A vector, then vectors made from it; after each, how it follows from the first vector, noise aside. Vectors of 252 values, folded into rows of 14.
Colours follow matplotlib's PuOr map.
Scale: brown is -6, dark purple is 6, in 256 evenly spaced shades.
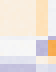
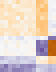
scaled up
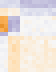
reversed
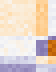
scaled up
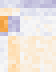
reversed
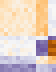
scaled up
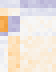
reversed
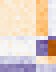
scaled up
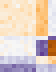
scaled up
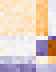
scaled up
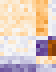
scaled up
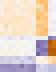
scaled up
